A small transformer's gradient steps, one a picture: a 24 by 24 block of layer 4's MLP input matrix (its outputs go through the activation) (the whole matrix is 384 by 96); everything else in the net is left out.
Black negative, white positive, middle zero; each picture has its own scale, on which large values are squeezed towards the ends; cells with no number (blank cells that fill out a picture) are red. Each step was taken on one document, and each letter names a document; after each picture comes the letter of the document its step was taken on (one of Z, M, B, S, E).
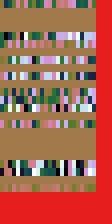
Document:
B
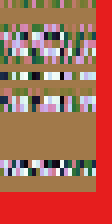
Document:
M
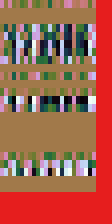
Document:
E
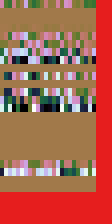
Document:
M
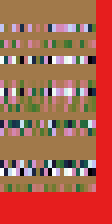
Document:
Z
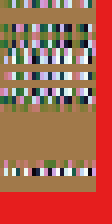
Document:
E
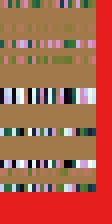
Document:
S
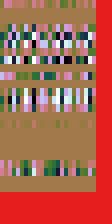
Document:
E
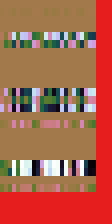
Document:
B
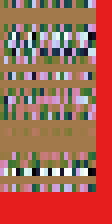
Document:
E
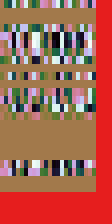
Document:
M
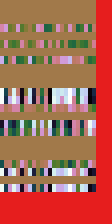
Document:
Z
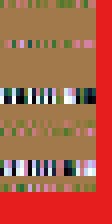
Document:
S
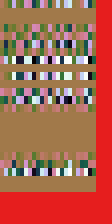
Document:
E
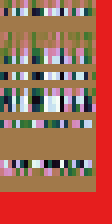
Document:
M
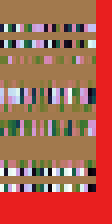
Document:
Z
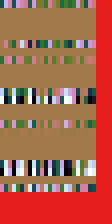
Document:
S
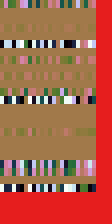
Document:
S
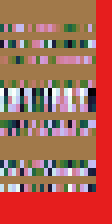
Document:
Z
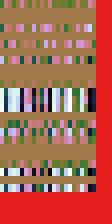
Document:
Z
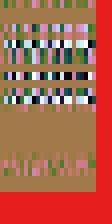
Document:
E
